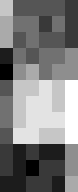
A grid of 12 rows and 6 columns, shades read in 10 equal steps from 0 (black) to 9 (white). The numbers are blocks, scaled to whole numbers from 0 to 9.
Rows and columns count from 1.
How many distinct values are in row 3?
4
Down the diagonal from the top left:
7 4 4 4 5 9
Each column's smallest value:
0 1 0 1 1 2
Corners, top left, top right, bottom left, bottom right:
7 2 1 6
